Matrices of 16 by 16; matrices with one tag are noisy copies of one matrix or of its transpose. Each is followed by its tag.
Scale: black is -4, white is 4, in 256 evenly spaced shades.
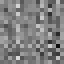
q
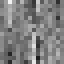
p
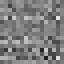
q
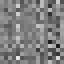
q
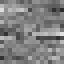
p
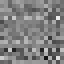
q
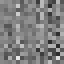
q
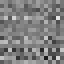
q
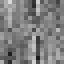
p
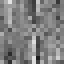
p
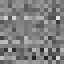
q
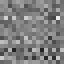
q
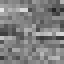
p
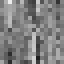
p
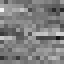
p
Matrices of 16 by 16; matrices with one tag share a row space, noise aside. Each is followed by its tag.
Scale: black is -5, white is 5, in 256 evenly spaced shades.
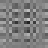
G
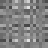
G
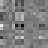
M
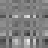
G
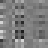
M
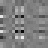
M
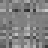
G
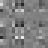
M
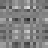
G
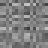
G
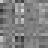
M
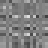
G
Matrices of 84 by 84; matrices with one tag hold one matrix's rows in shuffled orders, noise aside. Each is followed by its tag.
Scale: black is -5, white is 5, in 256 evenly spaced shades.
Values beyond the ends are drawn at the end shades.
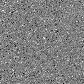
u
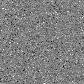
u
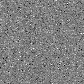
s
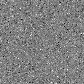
s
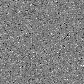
s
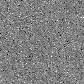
s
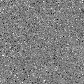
u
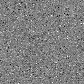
s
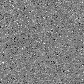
u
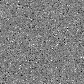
s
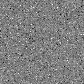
s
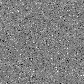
s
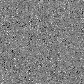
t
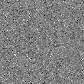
t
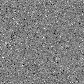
u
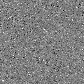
u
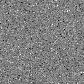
s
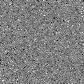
u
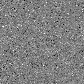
u
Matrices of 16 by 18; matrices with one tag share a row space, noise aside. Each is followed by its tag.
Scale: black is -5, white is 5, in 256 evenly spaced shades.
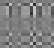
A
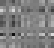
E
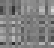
E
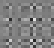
A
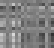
E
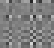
A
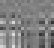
E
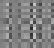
A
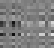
E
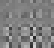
A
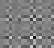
A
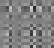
A
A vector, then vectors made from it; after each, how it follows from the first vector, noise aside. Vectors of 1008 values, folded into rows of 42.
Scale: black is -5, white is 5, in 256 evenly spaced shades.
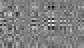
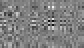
negated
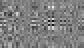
negated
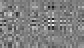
copied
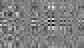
negated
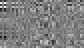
wrapped around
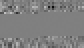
partly zeroed
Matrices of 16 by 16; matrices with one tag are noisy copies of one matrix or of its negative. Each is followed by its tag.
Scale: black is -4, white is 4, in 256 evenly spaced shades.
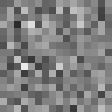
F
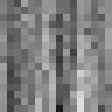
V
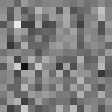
F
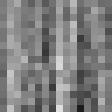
V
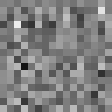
F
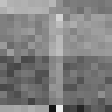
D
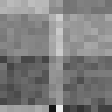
D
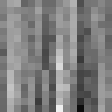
V
